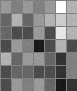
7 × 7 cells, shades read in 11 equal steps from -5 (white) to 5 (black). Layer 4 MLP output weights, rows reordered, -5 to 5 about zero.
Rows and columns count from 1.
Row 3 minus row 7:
-1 3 2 0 1 -8 -5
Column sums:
5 0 2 2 5 -4 -1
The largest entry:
4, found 2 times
